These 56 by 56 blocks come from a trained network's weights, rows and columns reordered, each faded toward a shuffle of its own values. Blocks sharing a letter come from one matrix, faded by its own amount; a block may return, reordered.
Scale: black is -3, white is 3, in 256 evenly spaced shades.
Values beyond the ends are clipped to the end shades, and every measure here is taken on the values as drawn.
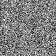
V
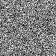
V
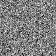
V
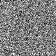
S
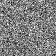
V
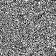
S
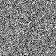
S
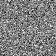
V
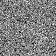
V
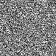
S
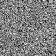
S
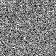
S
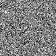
S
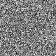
S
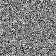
V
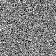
S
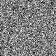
S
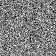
V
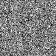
V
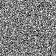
V
